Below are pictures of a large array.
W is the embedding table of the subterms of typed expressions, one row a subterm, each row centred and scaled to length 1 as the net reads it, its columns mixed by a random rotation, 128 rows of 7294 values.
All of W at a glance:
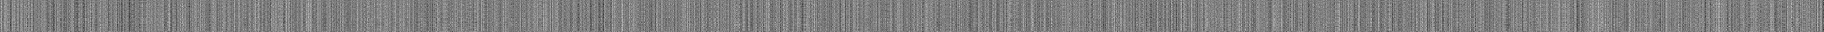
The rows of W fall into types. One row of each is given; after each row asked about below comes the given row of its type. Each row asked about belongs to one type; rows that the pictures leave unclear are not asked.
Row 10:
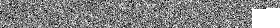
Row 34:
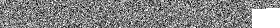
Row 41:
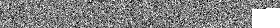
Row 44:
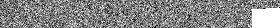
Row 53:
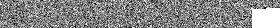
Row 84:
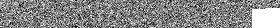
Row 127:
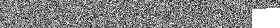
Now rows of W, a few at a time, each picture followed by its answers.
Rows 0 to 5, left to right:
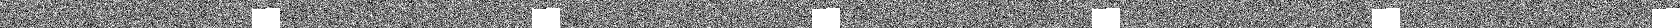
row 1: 10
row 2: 53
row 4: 34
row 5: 41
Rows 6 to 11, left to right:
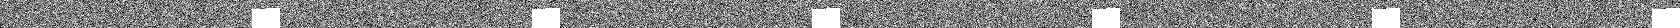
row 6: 44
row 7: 84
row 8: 53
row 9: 53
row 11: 44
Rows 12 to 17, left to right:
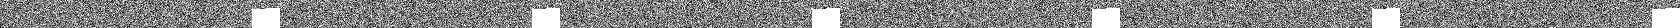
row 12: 44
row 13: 84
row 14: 53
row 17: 84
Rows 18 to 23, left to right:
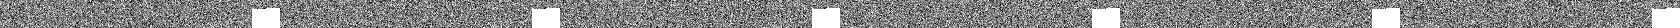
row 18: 41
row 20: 127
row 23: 34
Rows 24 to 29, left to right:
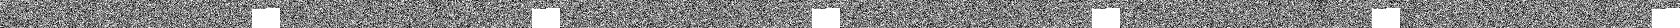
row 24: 84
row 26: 84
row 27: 84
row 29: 44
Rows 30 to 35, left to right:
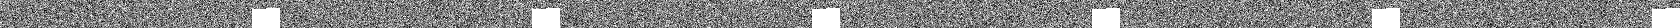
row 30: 10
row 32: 53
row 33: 41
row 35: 84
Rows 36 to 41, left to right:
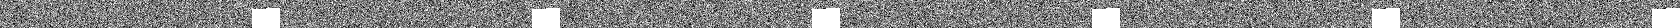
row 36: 53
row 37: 34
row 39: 53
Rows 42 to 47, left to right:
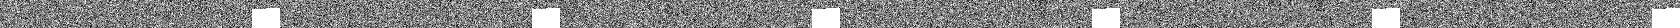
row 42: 127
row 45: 127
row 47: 84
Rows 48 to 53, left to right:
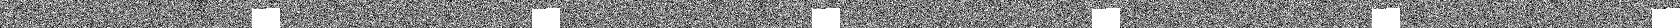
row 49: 127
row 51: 34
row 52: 10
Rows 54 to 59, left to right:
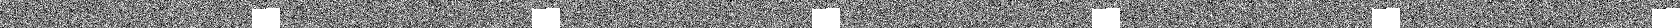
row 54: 10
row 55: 34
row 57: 34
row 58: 10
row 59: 41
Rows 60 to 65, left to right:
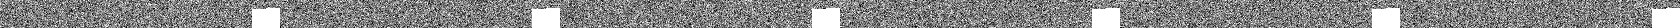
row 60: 10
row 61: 34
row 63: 84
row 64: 84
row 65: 53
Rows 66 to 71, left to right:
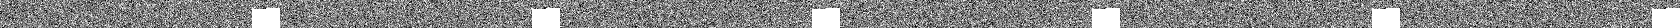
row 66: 10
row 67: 53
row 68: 84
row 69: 84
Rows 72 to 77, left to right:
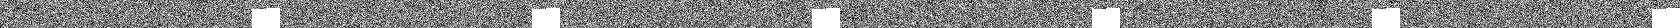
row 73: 34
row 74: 34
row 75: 10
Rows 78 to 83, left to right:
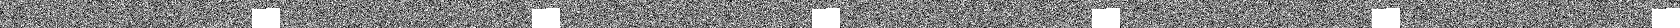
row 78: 41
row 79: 34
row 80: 127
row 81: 41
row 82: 34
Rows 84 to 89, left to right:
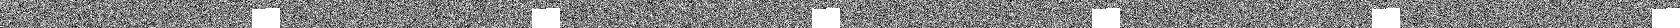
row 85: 44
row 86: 10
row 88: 10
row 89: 53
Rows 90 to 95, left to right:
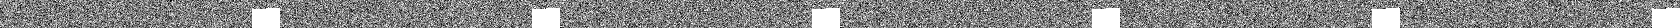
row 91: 10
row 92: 84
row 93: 84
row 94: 44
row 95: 34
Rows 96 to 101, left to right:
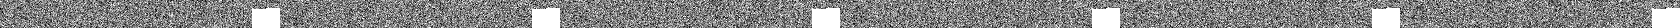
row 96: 127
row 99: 53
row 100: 53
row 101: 34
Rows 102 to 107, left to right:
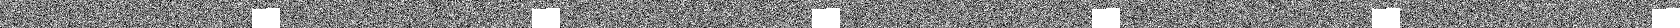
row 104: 41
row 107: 10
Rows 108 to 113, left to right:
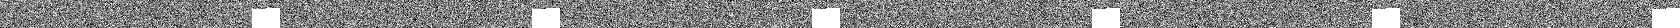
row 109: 44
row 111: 53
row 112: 84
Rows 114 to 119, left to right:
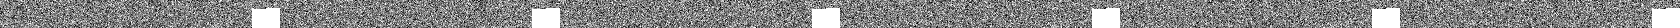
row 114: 34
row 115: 44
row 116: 34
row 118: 41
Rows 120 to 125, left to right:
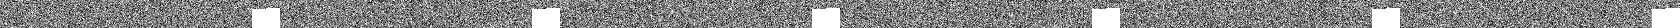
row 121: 41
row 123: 127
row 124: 53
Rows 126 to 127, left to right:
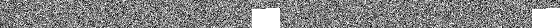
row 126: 44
